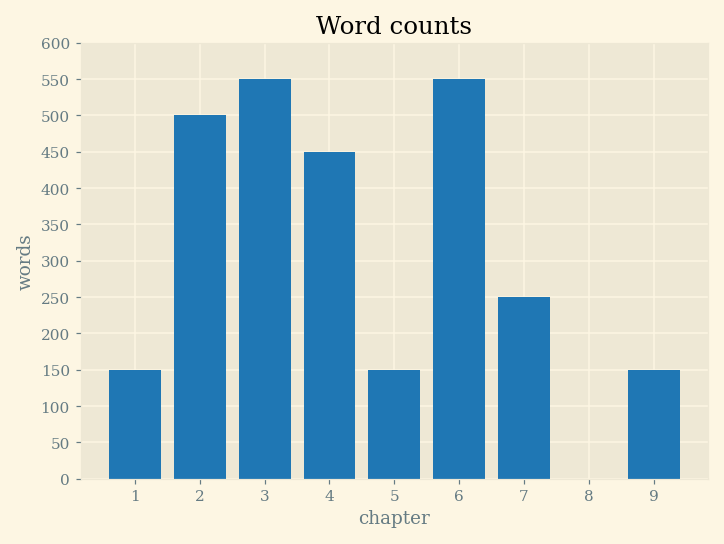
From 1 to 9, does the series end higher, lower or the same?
the same
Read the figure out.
Title: Word counts
x-axis: chapter, ticks 1 2 3 4 5 6 7 8 9
y-axis: words, ticks 0 50 100 150 200 250 300 350 400 450 500 550 600
Values:
150 500 550 450 150 550 250 0 150
